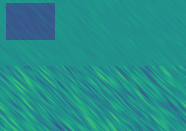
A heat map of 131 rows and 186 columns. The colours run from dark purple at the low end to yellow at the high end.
The top part is calmer, up to a seam about 50% of the way down. In the top left lies a patch that is lower than the rest. The top left is the ninth with the lowest average.
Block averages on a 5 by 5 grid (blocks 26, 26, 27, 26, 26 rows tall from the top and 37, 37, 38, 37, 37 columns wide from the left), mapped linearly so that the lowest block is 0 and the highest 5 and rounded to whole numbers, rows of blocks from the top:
0 2 4 4 4 | 2 3 4 4 4 | 4 4 4 4 4 | 5 4 4 4 4 | 5 4 5 4 4
